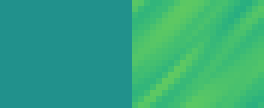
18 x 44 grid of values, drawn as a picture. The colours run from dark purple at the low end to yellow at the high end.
It is made of 1 by 2 panels. Panel 1,1: middling, flat. Panel 1,2: high, slanting up to the right, faint in contrast.
